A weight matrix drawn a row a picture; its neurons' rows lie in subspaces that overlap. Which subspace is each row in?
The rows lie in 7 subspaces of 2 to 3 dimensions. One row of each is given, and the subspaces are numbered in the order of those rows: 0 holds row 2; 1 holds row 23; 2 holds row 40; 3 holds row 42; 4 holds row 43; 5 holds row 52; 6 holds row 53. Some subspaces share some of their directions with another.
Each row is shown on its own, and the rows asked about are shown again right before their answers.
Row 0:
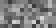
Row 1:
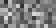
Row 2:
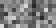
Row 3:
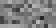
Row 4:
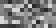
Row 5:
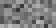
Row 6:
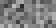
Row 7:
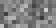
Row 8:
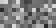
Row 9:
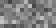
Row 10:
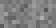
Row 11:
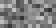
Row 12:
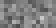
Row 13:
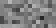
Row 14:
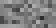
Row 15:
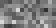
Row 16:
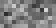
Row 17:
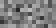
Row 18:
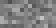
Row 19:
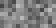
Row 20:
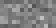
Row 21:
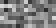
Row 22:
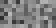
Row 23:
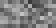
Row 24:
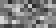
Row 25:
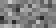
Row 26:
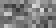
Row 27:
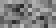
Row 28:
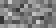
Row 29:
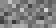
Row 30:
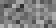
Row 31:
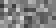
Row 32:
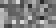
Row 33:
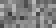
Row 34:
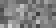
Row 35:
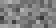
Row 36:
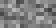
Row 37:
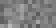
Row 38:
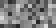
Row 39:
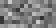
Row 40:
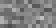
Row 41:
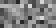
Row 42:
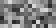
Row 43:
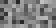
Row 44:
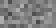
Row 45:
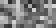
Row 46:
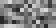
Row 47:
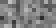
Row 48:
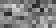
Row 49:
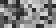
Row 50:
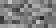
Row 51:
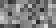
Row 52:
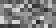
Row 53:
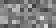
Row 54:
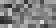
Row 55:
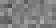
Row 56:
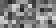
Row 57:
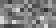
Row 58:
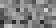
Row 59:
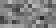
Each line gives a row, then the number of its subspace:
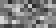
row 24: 1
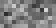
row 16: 0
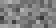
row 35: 1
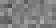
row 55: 3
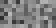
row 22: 4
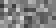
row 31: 3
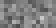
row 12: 3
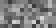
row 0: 3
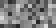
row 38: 2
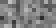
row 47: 1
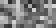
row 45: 1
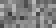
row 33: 0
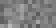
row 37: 2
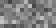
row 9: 0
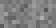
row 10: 0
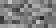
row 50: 6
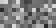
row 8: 1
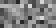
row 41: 4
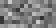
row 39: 6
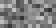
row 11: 2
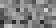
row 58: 4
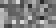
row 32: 4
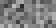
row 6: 5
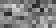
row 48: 0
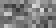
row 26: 0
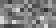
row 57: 4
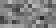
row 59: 1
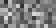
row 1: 6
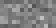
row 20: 6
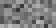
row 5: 5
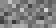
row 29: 0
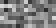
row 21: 3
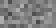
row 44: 6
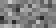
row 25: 1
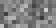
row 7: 0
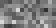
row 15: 4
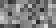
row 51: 2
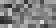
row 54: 3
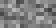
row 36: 2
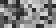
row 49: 1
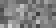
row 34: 2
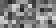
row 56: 5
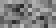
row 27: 2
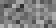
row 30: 5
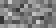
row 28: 6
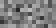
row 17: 3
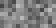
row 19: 2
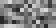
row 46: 4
